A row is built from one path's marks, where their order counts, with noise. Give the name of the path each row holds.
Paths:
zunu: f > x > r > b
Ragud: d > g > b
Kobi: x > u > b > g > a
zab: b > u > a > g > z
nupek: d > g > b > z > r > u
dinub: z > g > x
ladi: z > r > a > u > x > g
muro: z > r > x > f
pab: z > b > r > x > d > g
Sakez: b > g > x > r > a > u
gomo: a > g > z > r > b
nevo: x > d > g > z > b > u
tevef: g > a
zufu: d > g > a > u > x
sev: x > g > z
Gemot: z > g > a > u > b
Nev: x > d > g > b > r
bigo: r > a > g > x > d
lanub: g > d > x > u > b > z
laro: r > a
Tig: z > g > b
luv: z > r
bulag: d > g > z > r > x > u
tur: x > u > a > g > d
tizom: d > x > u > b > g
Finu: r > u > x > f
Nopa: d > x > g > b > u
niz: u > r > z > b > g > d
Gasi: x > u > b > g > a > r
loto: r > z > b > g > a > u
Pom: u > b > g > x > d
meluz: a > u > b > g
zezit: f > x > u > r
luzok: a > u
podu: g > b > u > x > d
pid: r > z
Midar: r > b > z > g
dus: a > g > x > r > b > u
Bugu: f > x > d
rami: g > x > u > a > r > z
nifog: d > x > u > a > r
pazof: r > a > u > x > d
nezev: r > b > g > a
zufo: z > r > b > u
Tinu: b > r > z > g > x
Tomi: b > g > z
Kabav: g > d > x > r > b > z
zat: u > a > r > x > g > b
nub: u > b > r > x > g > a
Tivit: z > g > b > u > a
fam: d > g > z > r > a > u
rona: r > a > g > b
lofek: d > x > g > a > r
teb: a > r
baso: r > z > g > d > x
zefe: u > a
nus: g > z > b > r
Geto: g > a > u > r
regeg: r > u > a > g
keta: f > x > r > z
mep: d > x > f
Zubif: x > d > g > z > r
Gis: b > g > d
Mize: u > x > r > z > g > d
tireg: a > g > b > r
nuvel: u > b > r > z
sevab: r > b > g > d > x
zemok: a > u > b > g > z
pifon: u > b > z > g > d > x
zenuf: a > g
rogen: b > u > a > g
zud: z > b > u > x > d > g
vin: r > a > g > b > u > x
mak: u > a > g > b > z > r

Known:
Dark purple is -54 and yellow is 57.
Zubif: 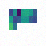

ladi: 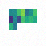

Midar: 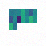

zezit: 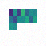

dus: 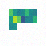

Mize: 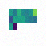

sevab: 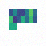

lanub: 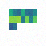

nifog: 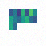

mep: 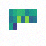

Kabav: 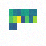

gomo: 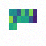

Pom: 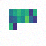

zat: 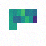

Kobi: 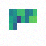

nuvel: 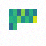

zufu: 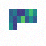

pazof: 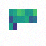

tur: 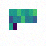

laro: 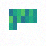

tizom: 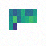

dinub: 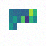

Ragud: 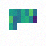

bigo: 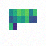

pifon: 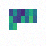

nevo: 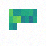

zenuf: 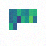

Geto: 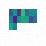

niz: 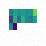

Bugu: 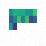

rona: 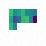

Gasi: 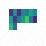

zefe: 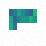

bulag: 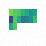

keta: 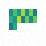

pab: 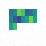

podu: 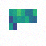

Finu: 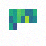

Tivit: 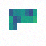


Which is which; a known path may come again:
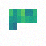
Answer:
zab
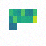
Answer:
Tomi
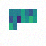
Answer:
Midar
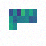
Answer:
luv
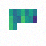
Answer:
Tig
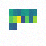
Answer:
Kabav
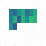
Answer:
meluz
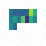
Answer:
dinub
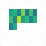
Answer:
rami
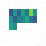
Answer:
teb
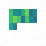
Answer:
Nopa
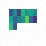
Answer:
lofek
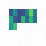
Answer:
baso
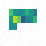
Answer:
dus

